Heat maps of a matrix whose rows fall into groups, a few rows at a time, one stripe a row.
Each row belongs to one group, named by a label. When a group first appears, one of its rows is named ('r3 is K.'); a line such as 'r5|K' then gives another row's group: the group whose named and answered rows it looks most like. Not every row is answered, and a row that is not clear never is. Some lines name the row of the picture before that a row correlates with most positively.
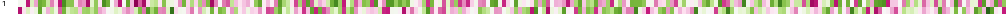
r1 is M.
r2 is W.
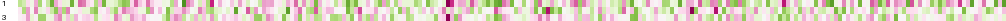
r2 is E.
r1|M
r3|M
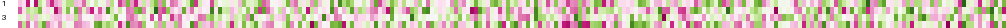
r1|M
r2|W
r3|E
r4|M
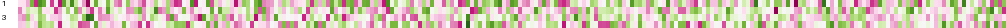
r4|M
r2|W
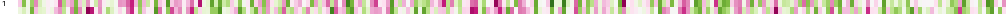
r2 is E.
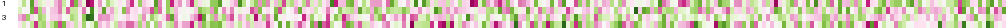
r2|M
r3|W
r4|E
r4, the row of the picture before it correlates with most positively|1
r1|E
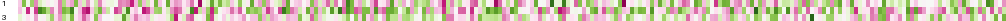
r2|M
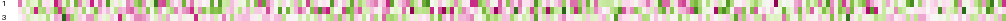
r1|W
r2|E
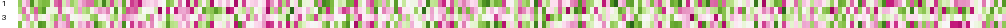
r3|E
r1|M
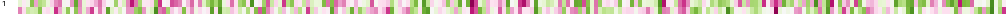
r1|E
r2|W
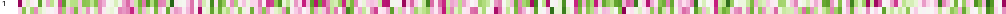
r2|E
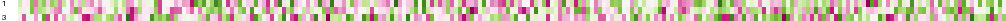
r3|M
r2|E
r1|E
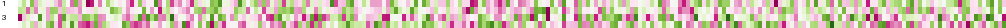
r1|E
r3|W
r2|E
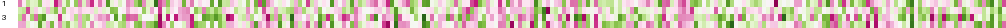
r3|E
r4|W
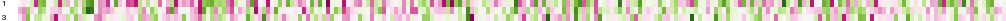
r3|W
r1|E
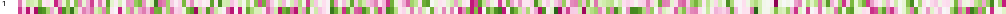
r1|W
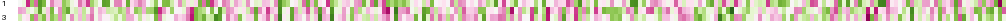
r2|W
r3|E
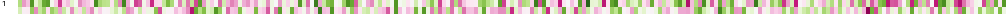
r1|M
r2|E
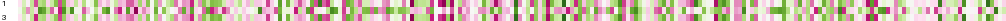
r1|E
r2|M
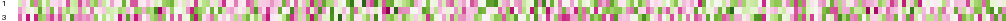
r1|M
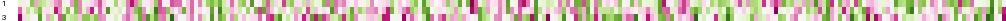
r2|W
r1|E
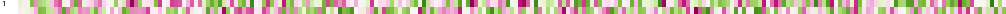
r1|E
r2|M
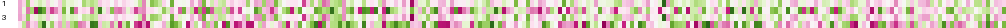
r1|W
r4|M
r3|W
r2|M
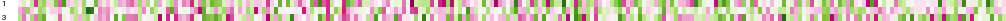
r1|E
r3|E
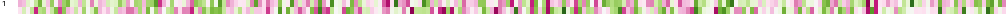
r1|W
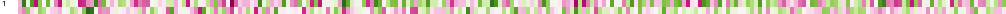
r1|M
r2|W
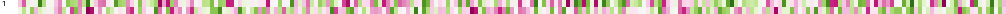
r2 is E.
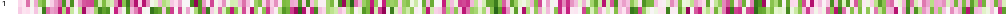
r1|M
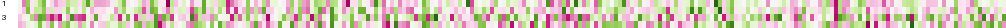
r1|W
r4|W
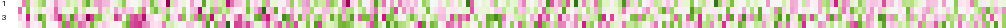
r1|W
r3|M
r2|W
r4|M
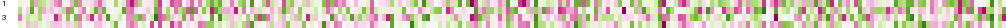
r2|M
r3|W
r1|E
